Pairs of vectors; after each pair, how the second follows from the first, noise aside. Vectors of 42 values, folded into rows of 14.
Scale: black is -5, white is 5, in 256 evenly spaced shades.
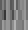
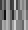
scaled up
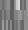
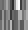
scaled up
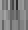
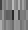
shuffled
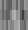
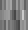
negated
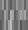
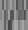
negated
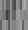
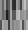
scaled up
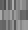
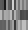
scaled up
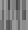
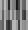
scaled up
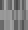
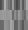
copied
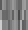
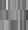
shuffled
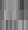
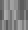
copied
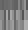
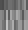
copied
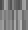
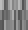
negated
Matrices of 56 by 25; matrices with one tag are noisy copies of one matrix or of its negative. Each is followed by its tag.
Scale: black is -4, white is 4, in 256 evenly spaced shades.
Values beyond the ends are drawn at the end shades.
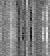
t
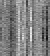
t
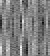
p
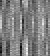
p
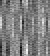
p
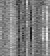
t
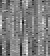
p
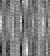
p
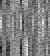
p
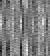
p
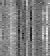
t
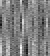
p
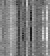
t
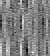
p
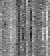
t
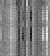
t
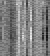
t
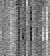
t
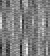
p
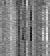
t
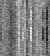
t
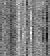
t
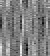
p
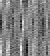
p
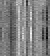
t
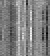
t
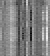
t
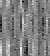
p
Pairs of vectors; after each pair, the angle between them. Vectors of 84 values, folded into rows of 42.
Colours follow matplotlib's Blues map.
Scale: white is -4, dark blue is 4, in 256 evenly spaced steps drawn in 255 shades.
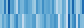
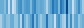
partly opposed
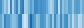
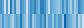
partly aligned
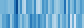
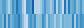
partly aligned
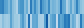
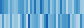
nearly parallel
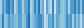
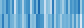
nearly parallel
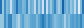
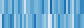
orthogonal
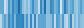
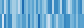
orthogonal
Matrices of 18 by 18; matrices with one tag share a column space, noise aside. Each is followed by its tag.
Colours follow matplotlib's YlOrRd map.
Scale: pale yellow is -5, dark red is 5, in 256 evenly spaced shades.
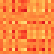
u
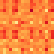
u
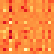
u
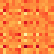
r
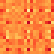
u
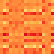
r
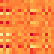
r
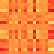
u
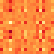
u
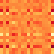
r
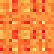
u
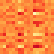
r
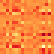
r
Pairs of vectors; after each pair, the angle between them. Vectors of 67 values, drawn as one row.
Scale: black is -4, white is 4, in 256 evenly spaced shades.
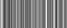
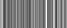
nearly parallel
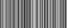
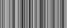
partly aligned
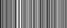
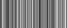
partly aligned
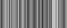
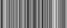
nearly parallel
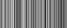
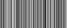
partly aligned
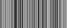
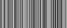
partly aligned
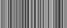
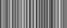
nearly opposite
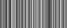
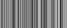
partly opposed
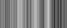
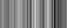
nearly parallel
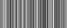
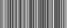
nearly parallel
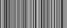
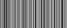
nearly parallel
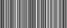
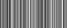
orthogonal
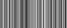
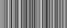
orthogonal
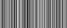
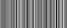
partly aligned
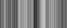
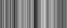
nearly parallel
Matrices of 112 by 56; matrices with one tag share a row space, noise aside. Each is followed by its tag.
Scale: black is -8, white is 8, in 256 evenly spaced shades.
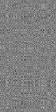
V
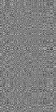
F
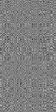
F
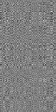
F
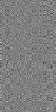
F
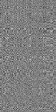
F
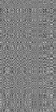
F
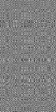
V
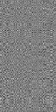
F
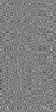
F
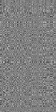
F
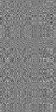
F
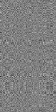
F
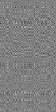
V
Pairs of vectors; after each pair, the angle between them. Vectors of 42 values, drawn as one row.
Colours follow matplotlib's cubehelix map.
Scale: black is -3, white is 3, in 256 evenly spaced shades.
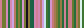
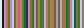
partly aligned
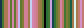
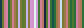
partly aligned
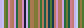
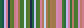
partly opposed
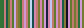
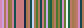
nearly opposite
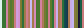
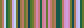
partly opposed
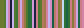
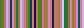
nearly parallel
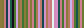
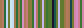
nearly opposite
